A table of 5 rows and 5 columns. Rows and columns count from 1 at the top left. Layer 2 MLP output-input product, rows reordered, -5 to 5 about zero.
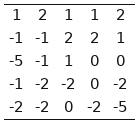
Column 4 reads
1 2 0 0 -2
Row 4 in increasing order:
-2 -2 -2 -1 0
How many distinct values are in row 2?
3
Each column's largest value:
1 2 2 2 2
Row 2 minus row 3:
4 0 1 2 1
